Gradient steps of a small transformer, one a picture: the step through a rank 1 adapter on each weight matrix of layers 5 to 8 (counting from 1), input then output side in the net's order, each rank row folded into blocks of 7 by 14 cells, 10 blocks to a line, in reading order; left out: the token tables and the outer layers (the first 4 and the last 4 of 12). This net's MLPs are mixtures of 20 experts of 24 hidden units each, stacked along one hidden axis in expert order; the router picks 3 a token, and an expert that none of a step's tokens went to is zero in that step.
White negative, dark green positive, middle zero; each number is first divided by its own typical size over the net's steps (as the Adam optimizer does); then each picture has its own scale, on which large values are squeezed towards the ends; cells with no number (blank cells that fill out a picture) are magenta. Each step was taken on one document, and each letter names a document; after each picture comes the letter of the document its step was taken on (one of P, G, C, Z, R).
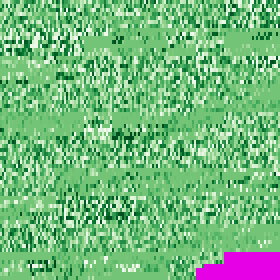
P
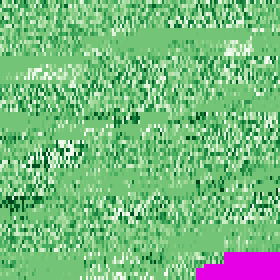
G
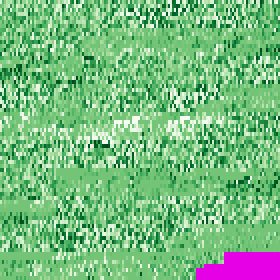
P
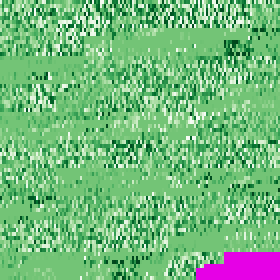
G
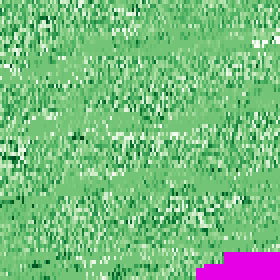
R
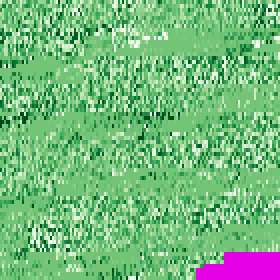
R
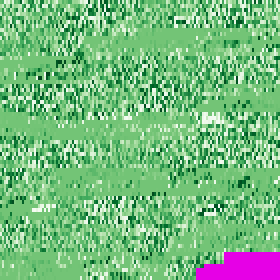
G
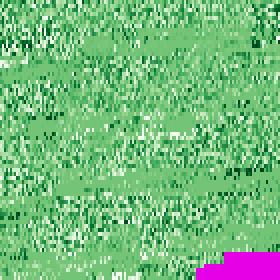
R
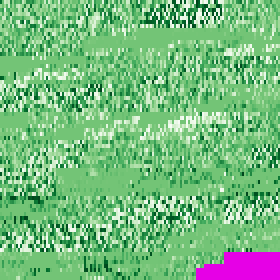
G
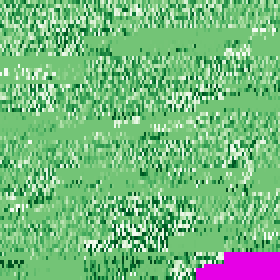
G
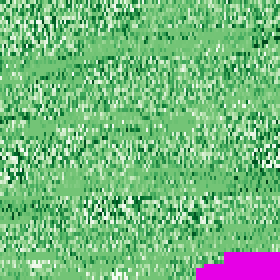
R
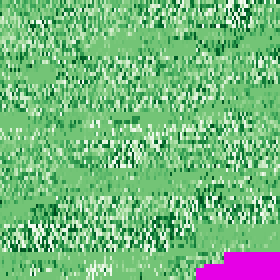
P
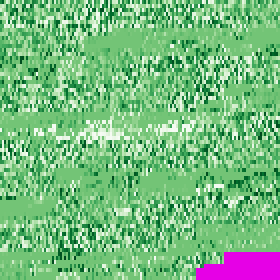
P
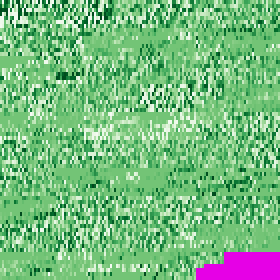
P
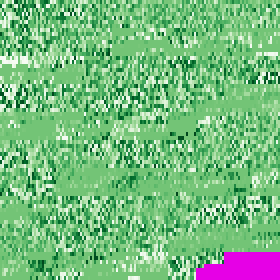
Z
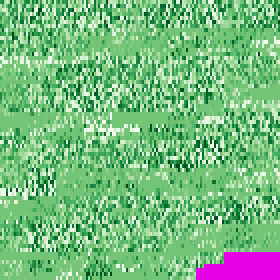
P
